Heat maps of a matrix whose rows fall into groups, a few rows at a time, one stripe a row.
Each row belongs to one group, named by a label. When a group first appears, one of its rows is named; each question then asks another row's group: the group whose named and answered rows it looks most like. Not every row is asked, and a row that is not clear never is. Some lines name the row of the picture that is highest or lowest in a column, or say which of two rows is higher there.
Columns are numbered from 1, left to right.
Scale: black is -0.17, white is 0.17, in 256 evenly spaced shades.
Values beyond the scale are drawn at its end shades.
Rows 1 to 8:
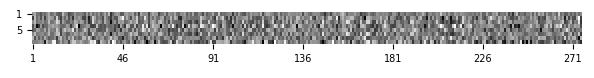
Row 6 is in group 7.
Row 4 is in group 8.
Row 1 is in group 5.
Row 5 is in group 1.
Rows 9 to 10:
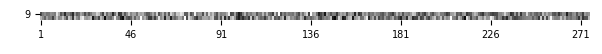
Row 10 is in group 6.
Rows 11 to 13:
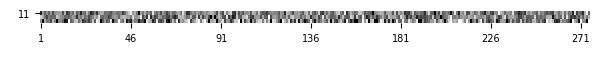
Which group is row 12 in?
5
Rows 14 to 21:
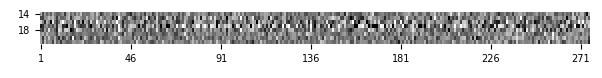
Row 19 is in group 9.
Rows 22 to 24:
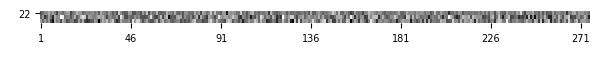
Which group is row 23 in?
8
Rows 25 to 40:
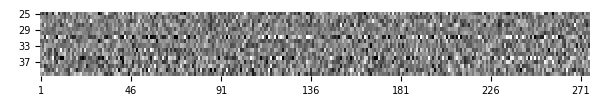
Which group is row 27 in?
7
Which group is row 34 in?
1
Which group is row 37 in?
9
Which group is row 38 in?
8
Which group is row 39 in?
5
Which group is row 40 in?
1
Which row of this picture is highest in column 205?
39
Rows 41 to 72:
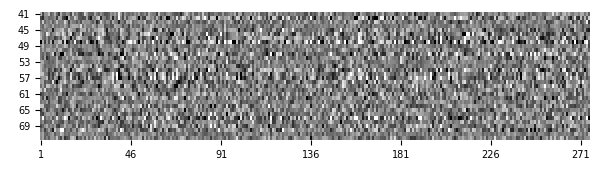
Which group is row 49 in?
7
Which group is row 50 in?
9
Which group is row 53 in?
5
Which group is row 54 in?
6
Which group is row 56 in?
5
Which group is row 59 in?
9
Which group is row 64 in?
5
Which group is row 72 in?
5
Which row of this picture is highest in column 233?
64
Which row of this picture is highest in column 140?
48
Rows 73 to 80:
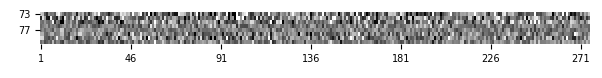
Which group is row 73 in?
5
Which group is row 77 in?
8
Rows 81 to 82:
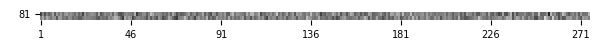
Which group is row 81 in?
1
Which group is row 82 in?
9
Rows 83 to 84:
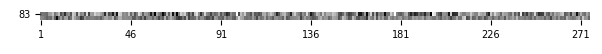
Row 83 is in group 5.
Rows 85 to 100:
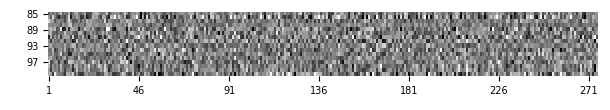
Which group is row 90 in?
5
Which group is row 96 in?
5
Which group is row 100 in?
9
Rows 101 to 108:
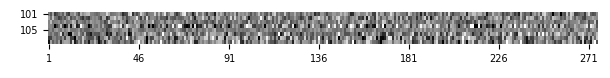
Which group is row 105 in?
9
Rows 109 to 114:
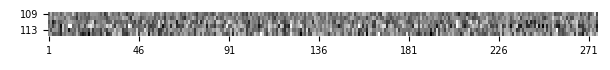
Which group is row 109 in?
7
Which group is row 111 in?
8
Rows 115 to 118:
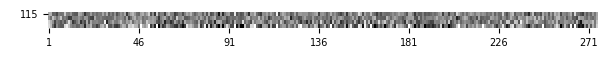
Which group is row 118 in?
5
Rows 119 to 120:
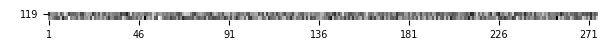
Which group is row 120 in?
1
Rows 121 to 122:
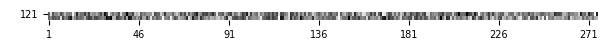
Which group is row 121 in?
7
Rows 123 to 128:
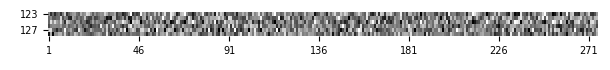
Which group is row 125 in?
9
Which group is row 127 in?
5
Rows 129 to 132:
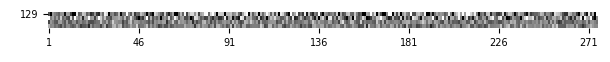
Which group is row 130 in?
7
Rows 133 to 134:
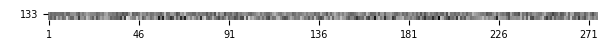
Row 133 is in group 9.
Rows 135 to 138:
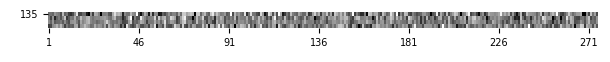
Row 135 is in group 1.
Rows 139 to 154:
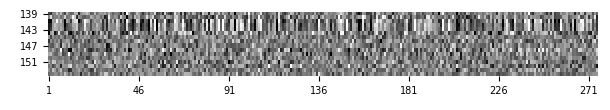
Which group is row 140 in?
7
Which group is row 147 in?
9
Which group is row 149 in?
1
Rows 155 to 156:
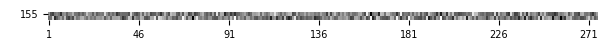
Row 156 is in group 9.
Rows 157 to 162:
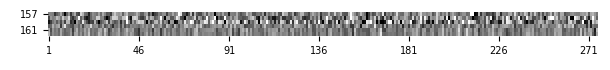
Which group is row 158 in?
9
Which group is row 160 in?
6
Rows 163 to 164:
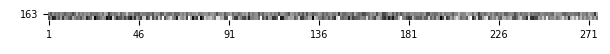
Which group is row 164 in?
8
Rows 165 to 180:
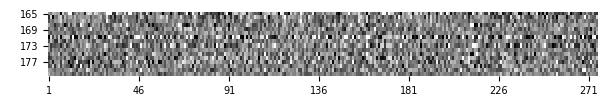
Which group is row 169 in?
6
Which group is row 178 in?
6
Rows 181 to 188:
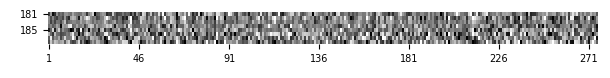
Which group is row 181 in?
8
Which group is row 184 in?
8
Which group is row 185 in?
6
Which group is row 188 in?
9
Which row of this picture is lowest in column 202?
184
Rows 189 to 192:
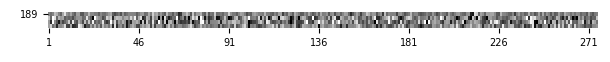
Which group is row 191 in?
1
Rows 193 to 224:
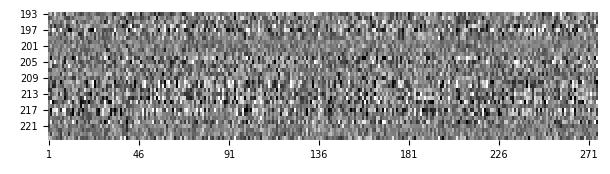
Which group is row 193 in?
9
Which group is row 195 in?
7
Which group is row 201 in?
7
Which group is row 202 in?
9
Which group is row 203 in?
6
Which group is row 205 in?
9
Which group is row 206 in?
1
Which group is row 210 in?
8
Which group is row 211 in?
8
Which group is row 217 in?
6
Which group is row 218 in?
6
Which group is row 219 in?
1
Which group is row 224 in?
5
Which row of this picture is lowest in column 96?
197
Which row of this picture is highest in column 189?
214
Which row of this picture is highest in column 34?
197
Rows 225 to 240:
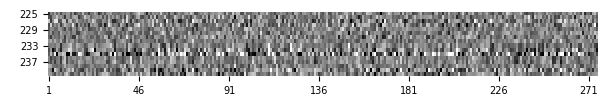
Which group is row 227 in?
6
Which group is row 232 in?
9
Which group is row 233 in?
8
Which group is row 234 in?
8
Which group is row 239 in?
9
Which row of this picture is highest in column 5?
227
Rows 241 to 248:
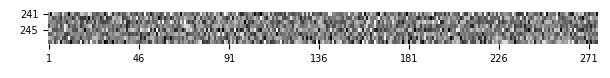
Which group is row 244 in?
6
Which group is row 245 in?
5
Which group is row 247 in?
1
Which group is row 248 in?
6
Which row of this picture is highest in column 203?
248
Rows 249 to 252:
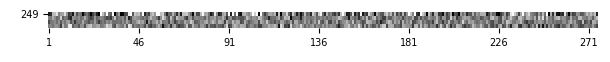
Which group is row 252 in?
8
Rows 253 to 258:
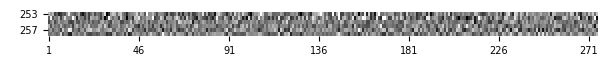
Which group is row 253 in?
1
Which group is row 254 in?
7
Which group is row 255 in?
6
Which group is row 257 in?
8
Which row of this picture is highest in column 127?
257
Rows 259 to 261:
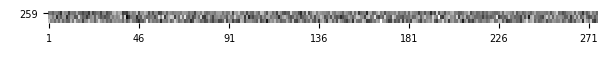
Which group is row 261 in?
7
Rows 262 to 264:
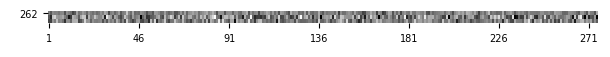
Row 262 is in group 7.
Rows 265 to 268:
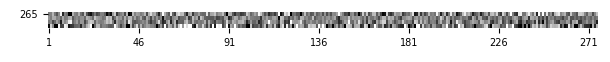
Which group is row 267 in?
8
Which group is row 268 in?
6
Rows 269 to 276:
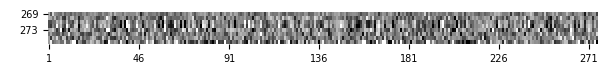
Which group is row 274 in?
1
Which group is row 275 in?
6
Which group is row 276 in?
7
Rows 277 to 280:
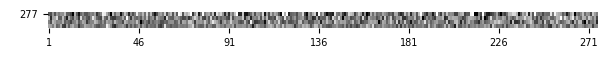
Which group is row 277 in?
6
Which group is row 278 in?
6
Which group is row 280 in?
9
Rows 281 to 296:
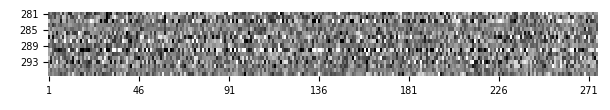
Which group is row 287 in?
1
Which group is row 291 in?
9
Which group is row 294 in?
9
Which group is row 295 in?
6
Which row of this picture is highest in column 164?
283
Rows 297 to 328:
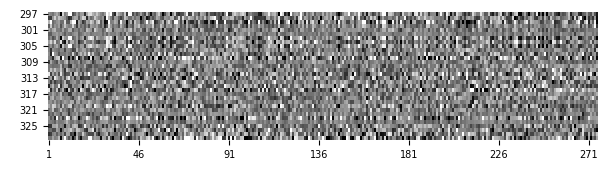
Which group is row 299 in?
7
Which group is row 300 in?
7
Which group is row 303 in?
8
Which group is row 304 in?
9
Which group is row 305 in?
8
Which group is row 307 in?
1
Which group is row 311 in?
9
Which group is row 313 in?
9
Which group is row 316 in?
6
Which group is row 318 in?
9
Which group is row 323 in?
5
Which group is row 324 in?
5
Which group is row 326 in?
8
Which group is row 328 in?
6
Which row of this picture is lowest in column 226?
315
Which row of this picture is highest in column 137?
315
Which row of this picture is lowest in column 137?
298
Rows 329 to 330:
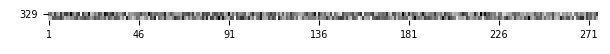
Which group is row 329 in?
6
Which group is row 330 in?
5
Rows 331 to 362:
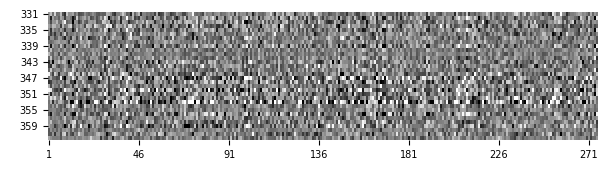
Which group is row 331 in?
9
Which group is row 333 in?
6
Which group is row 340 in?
7
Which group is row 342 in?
7
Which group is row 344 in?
1
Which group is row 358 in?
7
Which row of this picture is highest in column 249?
344
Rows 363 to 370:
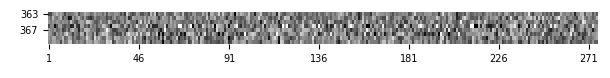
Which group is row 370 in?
8
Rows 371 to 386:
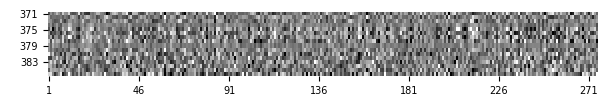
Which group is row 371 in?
9
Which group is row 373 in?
6
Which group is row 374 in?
8
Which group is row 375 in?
8
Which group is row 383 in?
9
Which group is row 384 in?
5
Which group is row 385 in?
9
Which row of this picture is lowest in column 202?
386
